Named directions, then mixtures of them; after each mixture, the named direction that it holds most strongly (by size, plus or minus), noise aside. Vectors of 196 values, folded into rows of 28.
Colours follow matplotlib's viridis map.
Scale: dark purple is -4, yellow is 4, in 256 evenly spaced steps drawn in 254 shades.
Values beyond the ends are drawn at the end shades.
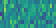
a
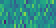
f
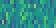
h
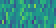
h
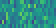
h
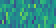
h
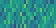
f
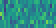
a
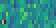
h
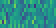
h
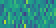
f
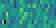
h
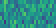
a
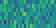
f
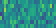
a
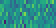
f
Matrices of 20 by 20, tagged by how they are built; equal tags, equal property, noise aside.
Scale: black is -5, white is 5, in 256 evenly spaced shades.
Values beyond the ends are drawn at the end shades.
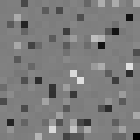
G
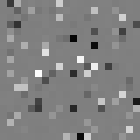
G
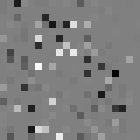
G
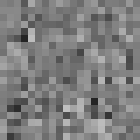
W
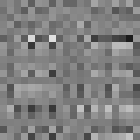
W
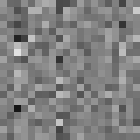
W
